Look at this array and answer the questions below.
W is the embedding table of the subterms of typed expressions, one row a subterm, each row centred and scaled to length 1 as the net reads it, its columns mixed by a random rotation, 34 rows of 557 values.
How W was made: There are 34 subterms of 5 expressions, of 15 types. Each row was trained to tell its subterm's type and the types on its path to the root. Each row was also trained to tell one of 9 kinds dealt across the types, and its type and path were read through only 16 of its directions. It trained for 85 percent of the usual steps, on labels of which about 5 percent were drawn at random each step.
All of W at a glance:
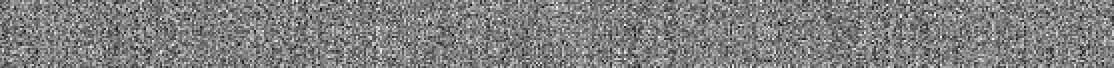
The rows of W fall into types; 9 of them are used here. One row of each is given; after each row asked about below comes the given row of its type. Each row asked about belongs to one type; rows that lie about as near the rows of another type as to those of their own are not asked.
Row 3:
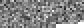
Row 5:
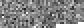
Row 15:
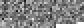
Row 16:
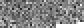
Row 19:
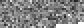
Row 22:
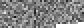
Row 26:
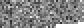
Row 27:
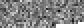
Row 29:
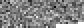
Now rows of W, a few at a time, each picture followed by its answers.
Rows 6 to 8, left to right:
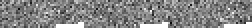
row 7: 26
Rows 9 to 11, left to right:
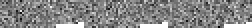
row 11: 16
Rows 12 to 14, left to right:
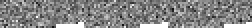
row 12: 19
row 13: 22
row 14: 27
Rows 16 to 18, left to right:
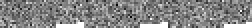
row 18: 29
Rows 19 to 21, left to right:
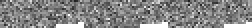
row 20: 16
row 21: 22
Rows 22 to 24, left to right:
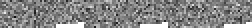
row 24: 27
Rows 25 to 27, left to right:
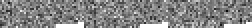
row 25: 26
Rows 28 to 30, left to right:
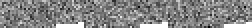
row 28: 5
